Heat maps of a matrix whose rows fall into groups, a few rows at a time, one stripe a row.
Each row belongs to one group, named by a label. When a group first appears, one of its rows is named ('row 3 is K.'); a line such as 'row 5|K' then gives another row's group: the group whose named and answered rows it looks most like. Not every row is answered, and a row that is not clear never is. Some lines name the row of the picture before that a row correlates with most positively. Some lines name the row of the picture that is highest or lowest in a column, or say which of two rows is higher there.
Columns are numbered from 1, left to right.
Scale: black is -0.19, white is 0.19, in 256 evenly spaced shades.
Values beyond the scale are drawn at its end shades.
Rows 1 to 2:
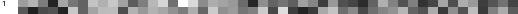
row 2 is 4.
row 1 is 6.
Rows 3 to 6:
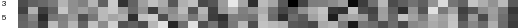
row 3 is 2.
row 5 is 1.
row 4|1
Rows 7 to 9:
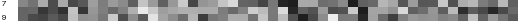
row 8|4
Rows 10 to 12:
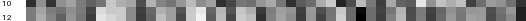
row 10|1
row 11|6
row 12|6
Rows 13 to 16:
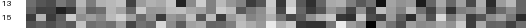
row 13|4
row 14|4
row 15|1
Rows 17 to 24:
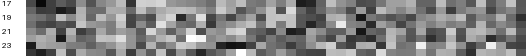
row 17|4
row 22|6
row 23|1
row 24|2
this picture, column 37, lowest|19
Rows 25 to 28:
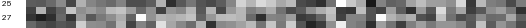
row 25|2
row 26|1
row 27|4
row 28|2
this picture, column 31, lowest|25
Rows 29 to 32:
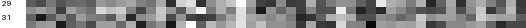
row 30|6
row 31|2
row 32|6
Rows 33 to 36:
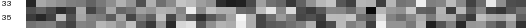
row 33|1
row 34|4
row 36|6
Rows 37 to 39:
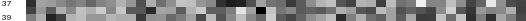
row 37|1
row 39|1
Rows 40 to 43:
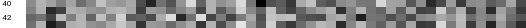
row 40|6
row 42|2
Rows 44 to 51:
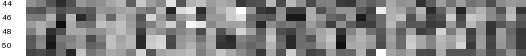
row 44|4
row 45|6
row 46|6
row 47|6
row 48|1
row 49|1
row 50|1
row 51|4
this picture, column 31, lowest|47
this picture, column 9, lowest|46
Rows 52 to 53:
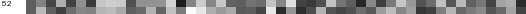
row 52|4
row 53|4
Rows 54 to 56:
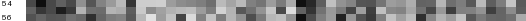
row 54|4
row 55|4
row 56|4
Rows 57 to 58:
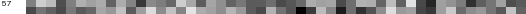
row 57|1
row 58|4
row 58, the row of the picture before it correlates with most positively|56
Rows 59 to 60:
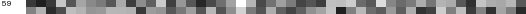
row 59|2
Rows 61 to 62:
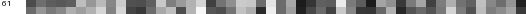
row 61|2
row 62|2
